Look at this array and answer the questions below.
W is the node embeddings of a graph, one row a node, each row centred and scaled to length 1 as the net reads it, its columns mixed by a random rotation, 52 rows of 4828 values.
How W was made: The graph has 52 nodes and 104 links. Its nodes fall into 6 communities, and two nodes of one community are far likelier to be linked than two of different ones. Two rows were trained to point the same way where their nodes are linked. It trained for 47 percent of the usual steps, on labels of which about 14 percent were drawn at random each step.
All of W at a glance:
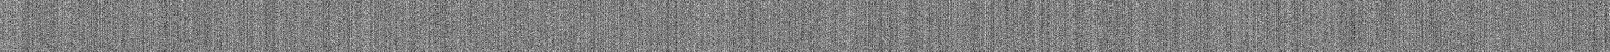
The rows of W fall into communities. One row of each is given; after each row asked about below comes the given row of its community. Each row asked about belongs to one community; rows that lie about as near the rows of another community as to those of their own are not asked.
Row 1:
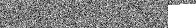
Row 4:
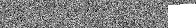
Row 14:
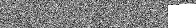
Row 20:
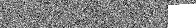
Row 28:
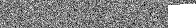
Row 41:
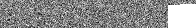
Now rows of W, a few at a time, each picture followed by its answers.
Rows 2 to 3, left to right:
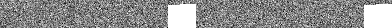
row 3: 4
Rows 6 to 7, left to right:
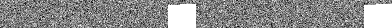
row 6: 4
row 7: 1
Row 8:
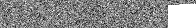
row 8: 20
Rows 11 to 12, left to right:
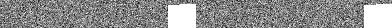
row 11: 14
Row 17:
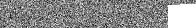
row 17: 1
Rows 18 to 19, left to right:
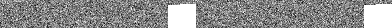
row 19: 41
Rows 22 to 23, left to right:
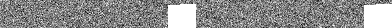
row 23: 1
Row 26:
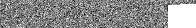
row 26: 1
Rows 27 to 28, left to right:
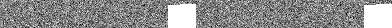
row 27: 28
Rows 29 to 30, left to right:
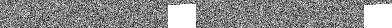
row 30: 4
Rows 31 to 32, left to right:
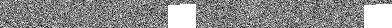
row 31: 28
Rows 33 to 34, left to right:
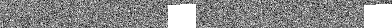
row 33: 28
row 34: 20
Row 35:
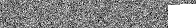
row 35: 28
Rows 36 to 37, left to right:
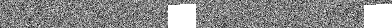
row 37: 28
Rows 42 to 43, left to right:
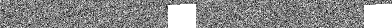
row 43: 20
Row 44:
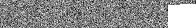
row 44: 20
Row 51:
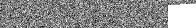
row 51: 1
